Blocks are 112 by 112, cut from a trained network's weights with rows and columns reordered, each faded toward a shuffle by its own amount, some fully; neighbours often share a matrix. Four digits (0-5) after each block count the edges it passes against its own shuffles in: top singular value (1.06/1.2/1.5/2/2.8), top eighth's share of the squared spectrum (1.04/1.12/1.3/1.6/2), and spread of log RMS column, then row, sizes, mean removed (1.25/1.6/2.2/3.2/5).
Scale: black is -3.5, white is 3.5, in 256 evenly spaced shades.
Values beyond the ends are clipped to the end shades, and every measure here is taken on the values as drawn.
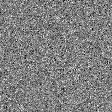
1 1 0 0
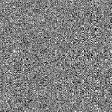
3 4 3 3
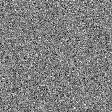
1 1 0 0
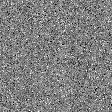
0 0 0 0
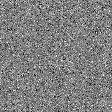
0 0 0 0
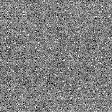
2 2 2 0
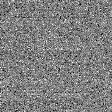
2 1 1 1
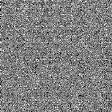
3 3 2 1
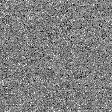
1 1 1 0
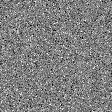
0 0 0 0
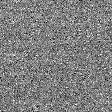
1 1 1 0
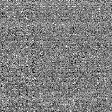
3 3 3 1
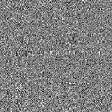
3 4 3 2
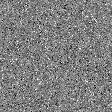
0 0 0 0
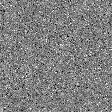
0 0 0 0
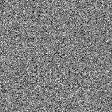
3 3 1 1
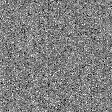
1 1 0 0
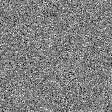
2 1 0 0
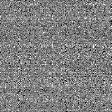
3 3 3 1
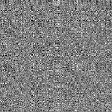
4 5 3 3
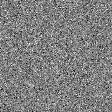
2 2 1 0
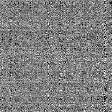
3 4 3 2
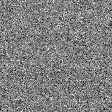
1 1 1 0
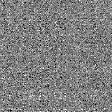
3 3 3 2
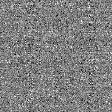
2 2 2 1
